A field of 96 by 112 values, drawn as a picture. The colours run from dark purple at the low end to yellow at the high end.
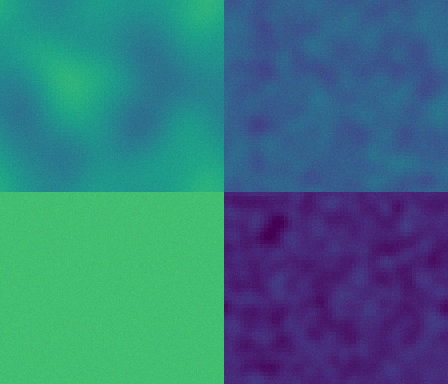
It is made of 2 by 2 panels. Panel 1,1: middling, smooth. Panel 1,2: low, blotchy, faint in contrast. Panel 2,1: high, flat. Panel 2,2: very low, blotchy, faint in contrast.
